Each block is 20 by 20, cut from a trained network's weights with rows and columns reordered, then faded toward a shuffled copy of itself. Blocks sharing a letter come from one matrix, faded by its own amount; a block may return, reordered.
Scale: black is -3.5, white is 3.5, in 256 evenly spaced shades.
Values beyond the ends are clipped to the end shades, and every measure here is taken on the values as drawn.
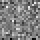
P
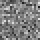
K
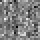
P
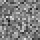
K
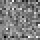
P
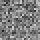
K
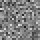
K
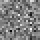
K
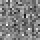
P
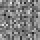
P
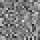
K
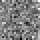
P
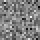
K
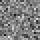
K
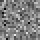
K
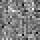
P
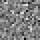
K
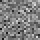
K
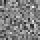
K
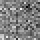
P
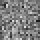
P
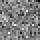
P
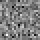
P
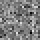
P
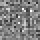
P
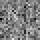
P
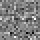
P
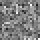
P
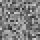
K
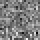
P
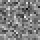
K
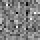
P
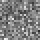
K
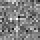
P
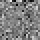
P
